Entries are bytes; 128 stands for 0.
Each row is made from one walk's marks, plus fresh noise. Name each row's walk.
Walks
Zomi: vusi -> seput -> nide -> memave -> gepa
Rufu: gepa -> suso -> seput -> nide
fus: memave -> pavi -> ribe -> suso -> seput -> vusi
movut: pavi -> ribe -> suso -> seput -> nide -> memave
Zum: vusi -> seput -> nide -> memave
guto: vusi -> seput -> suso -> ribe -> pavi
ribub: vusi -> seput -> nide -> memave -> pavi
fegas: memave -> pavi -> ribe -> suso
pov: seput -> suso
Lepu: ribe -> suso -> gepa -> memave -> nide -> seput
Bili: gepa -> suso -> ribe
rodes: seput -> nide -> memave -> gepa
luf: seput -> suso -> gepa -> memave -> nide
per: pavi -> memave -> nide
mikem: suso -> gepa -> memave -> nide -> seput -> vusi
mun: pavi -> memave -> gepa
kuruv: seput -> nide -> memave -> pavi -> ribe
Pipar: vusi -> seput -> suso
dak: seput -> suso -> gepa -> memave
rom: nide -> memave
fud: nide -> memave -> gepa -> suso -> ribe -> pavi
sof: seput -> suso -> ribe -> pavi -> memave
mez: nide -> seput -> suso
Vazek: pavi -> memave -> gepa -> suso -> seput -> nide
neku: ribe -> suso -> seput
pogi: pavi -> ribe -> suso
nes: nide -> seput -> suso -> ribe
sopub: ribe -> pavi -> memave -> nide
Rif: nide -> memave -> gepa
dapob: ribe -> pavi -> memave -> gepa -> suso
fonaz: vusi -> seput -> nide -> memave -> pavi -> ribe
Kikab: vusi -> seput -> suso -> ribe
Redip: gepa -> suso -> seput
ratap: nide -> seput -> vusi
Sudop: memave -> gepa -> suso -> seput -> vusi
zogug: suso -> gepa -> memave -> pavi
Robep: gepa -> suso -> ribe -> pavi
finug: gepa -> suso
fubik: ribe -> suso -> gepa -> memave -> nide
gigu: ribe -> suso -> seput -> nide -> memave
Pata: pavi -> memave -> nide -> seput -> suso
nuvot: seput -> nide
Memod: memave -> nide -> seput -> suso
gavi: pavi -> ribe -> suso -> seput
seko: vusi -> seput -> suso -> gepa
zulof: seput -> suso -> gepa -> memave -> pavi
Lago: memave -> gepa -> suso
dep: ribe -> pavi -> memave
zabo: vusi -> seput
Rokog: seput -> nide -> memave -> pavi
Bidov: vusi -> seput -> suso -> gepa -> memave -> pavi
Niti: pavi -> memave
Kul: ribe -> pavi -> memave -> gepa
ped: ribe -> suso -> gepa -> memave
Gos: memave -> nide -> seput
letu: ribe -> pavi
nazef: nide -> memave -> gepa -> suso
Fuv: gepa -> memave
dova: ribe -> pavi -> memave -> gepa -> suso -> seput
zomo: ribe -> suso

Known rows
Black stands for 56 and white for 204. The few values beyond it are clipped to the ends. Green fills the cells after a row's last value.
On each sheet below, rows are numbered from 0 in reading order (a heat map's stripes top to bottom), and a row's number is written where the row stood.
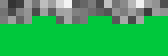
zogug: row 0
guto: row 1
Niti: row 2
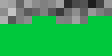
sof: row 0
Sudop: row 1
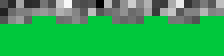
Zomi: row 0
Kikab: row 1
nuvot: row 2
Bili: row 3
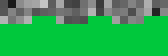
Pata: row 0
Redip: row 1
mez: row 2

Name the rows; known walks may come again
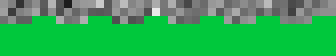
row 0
finug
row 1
Pata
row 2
Kul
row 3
dova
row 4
movut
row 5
Lago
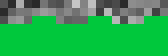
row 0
Zomi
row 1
nuvot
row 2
Memod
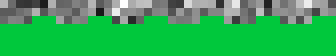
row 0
seko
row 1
mez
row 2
letu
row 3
Rokog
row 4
neku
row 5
Niti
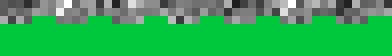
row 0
Lepu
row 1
zomo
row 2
rom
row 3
gigu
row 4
Bidov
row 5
pogi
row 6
rodes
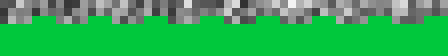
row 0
ribub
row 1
zogug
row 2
nes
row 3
Zum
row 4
Robep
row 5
dep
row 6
sof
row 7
gavi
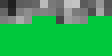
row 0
nazef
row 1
fonaz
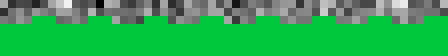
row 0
Sudop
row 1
Kikab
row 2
Redip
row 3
Rif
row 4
dak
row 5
dapob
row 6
fubik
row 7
guto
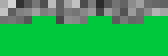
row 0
Bili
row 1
ratap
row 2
Fuv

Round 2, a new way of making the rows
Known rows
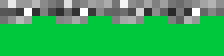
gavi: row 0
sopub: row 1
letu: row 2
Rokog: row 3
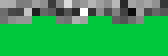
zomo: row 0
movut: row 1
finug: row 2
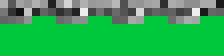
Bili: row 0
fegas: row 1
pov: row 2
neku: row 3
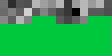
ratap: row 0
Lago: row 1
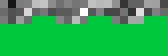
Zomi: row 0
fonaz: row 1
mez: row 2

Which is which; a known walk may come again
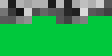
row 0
Redip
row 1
Sudop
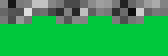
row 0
Zomi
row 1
rom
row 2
Rif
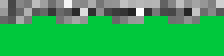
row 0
Pipar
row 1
pogi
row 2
dova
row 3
Niti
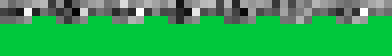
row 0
fubik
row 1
nazef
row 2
movut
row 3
mikem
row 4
finug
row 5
zabo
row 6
Rokog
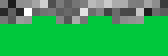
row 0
rodes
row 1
ribub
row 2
zomo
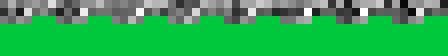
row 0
per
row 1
Gos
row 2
fonaz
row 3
ratap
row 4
Bidov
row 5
gigu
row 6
luf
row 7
Rufu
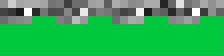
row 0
dapob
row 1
nuvot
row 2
neku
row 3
sopub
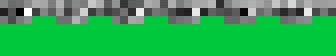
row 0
fud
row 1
Kikab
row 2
mez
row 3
ped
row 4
mun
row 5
fegas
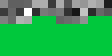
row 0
nes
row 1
Bili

